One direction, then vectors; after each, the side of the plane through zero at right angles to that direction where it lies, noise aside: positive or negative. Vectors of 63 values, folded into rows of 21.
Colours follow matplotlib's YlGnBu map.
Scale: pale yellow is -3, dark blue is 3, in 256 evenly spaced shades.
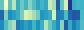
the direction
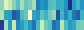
positive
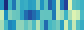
negative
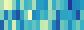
positive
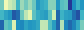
positive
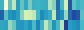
positive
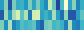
positive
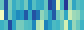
negative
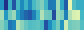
negative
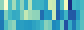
positive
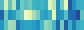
positive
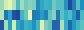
positive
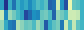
negative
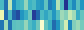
negative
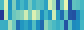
positive
